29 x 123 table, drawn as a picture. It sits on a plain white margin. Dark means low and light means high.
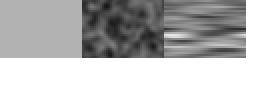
It is made of 1 by 3 panels. Panel 1,1: high, flat. Panel 1,2: low, blotchy. Panel 1,3: middling, streaked across, strong in contrast.
